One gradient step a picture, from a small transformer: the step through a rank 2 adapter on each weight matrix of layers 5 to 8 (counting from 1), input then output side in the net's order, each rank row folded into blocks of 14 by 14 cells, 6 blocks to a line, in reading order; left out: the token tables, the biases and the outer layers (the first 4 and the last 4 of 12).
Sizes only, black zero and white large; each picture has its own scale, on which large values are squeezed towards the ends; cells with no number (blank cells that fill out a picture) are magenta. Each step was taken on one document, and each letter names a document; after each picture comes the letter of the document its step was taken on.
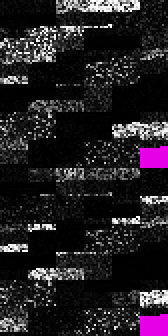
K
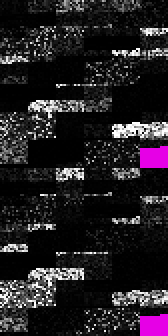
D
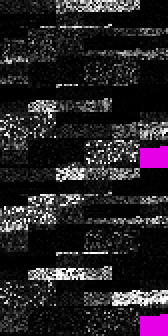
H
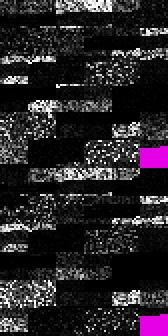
K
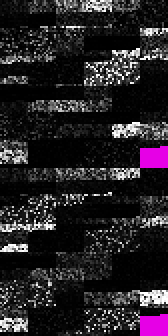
D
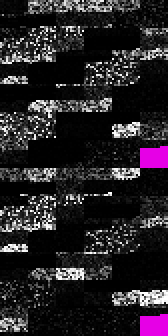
D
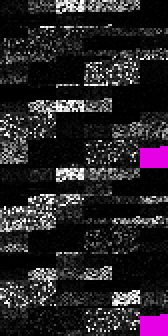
H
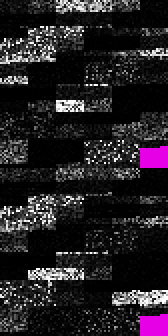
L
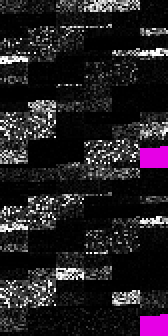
L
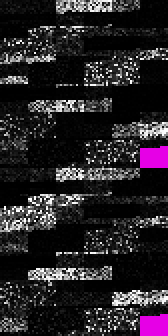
H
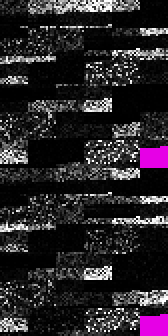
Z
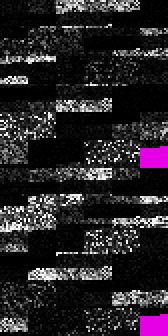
Z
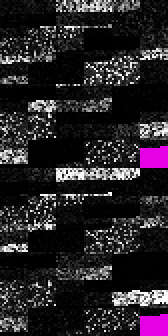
K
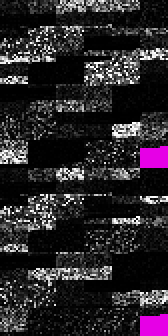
L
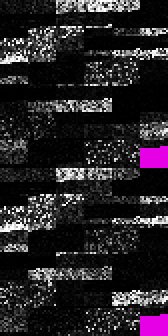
H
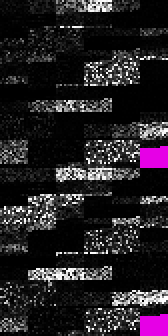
H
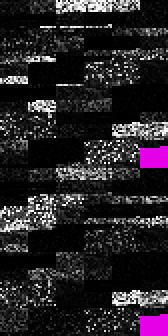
L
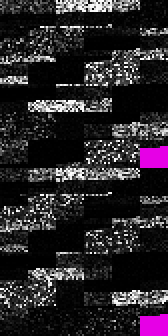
L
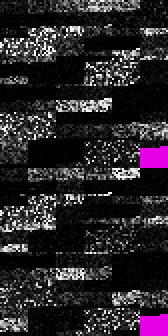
D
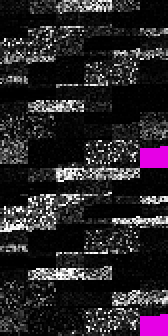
H
